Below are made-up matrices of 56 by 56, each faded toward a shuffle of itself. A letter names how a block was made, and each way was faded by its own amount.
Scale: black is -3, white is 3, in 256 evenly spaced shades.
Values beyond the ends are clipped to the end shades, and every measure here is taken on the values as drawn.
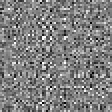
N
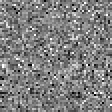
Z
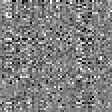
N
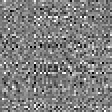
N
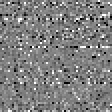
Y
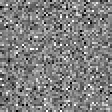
Z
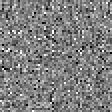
Z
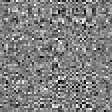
N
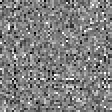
Z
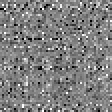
Y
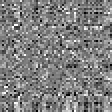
N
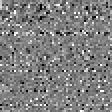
Y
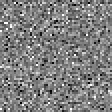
Z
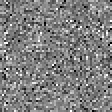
Z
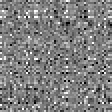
N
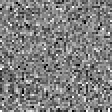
Z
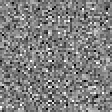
Z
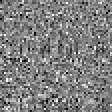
Z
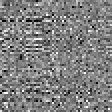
N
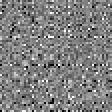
N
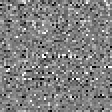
Y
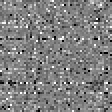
Y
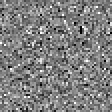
Z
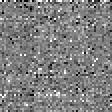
Y
